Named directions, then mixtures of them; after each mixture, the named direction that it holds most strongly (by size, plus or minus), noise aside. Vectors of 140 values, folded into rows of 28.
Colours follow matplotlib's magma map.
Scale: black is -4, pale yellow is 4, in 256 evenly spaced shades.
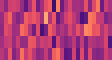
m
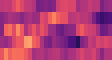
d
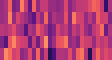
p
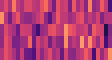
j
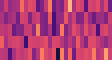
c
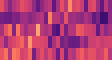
d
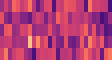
j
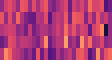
p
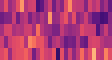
c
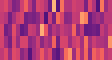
m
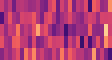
j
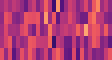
m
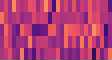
j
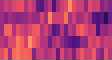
d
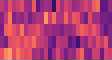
d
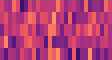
p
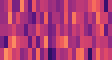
p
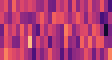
j
